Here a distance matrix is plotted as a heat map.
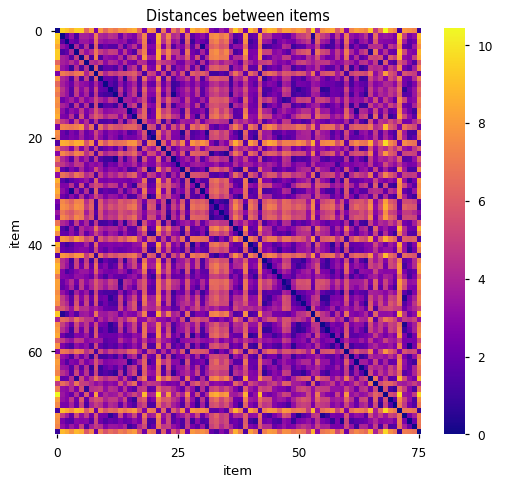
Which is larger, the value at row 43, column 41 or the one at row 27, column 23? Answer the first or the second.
the first
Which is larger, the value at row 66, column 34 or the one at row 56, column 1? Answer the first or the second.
the second
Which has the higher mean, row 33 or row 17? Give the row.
33
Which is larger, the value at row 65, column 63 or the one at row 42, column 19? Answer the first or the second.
the second
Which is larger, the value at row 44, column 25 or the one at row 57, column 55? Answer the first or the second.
the first
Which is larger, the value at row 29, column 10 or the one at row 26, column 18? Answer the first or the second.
the second
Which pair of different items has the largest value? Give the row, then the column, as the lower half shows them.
68, 0
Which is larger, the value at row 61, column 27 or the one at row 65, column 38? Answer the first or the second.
the first
